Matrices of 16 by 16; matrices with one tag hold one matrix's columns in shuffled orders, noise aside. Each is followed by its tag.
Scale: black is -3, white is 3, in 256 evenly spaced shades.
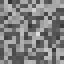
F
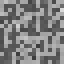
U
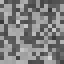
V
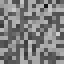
F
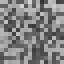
F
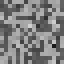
U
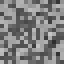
F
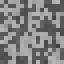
U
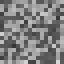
F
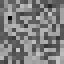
V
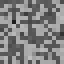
V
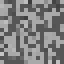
U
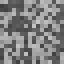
U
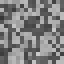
U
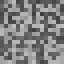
V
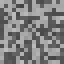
F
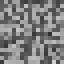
V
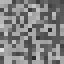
V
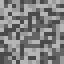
F
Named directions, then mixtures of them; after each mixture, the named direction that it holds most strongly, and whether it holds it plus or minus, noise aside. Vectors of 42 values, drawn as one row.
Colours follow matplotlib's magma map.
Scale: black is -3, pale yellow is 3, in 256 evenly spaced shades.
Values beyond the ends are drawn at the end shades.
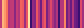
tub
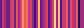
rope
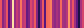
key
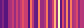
rope, plus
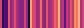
tub, minus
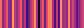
key, plus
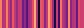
rope, minus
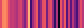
tub, plus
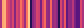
tub, plus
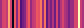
key, minus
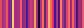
key, plus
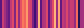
rope, plus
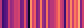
tub, minus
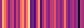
tub, plus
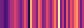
tub, minus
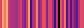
tub, plus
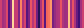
key, plus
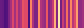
rope, plus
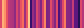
tub, plus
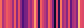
rope, minus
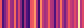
rope, minus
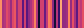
rope, minus
